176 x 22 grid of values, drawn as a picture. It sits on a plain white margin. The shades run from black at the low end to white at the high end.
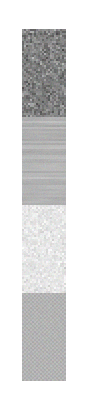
The table splits into 4 rows of 1 panel. Panel 1,1: middling, fine-grained. Panel 2,1: high, streaked across, faint in contrast. Panel 3,1: very high, fine-grained, faint in contrast. Panel 4,1: high, checkered, faint in contrast.
